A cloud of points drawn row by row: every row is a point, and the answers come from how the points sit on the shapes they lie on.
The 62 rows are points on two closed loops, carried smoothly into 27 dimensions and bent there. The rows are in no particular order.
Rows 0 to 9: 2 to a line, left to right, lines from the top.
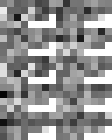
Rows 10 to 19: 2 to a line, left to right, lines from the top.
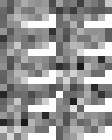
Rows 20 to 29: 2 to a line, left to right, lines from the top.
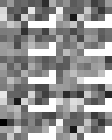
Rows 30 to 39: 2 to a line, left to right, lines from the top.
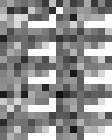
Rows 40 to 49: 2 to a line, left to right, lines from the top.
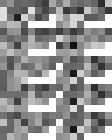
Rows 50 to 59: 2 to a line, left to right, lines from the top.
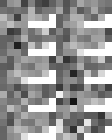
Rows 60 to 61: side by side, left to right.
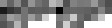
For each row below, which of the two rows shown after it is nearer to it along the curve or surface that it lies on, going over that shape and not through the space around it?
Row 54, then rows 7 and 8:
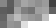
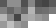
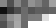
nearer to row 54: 8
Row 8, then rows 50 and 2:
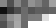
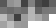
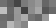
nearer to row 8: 50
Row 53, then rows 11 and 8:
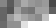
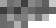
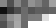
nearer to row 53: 8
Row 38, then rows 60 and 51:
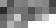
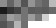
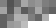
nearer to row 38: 60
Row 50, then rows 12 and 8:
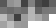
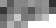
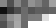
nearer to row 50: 8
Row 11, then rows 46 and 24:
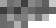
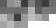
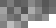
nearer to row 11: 46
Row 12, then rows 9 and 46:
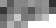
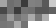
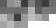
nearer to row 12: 9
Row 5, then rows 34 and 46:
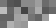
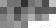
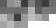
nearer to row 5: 46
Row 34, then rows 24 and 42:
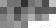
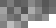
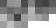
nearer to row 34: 42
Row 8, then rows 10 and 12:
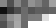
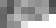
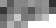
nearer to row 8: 12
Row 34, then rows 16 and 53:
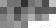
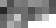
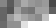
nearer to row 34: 16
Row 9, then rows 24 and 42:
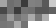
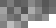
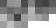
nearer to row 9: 42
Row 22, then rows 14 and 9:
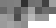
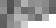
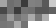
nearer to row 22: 9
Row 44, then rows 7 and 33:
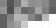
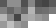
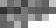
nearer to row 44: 7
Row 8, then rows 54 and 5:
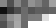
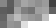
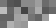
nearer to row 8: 54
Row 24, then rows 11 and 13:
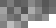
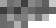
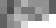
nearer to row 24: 13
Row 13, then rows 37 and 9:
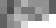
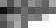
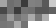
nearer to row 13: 37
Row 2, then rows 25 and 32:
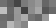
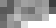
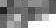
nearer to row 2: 25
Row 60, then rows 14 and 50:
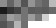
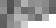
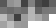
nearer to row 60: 50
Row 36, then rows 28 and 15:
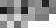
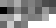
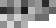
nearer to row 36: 15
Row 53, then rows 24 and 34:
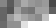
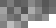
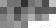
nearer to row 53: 24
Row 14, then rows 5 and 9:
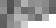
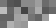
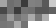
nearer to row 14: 5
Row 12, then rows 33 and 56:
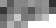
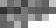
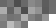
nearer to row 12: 33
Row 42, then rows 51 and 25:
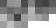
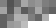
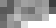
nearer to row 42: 51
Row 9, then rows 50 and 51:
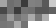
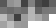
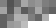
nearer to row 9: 50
